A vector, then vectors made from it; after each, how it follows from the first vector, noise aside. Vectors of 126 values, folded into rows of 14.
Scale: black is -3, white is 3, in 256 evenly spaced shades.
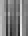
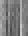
shrunk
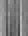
shrunk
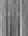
shrunk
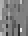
partly zeroed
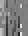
partly zeroed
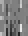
partly zeroed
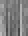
shrunk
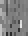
partly zeroed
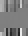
partly zeroed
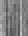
shrunk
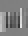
partly zeroed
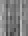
shrunk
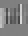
partly zeroed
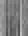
shrunk
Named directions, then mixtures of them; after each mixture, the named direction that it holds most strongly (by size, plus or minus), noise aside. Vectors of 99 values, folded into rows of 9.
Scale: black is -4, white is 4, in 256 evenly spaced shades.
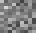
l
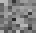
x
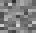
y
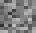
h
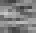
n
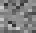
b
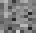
x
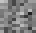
x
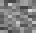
y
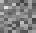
l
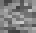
n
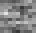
n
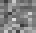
x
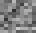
h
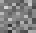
l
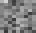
x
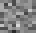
y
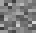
y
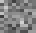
l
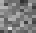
l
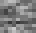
n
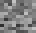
y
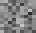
x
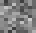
l
